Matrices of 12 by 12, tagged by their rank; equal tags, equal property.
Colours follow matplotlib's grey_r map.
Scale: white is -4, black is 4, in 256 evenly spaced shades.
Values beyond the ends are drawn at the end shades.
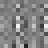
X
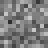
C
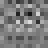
X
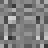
X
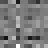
X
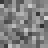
C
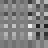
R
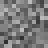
C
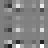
R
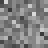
C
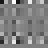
R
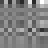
R
